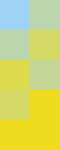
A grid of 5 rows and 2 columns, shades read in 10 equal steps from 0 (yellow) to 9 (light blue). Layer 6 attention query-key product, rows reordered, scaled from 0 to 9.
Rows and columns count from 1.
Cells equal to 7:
0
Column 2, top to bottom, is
6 3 5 0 0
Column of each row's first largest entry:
1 1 2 1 1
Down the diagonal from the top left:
9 3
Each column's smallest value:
0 0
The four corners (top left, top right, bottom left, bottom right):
9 6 0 0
